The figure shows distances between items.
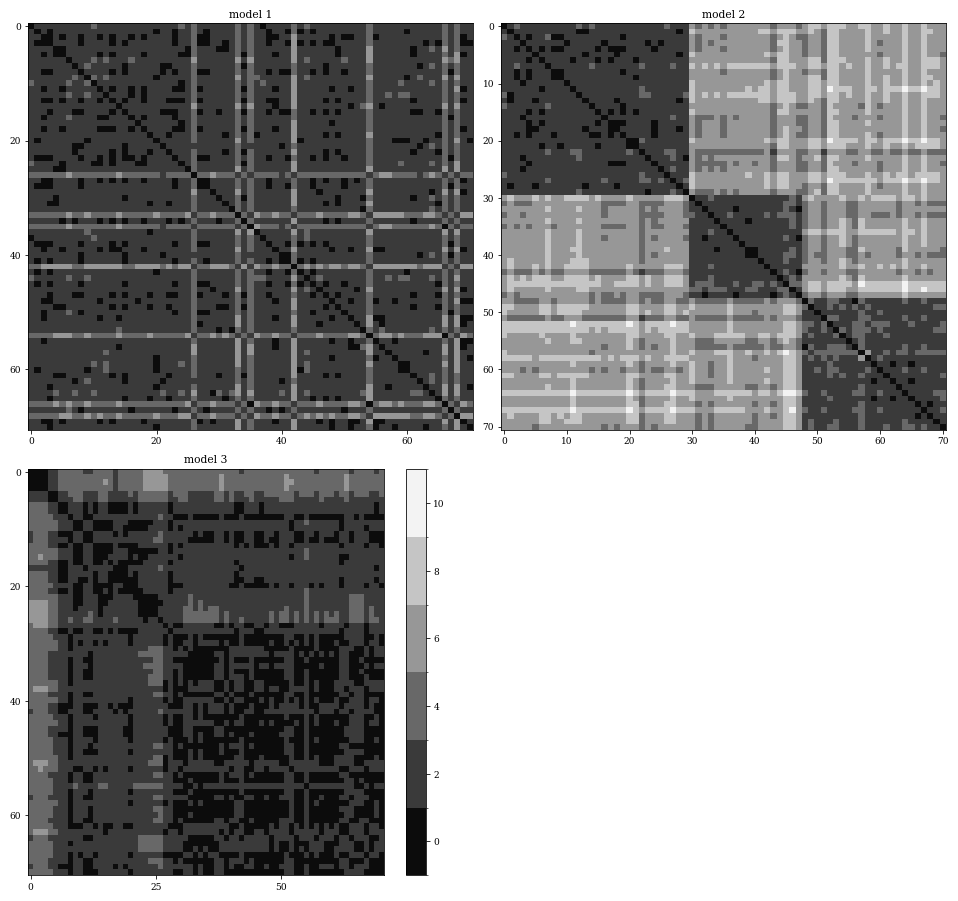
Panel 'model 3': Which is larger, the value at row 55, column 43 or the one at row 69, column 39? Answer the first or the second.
the first
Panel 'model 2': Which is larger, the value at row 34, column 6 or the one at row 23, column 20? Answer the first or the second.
the first
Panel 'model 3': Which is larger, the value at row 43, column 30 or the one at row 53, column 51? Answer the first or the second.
the second
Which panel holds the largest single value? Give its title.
model 2
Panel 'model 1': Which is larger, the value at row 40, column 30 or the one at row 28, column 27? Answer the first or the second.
the first
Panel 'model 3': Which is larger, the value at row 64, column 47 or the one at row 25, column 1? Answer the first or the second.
the second
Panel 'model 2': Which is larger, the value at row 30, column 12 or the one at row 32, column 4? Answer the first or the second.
the first
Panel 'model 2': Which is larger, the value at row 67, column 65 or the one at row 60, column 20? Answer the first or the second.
the second
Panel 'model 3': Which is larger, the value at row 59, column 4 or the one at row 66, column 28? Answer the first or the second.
the first
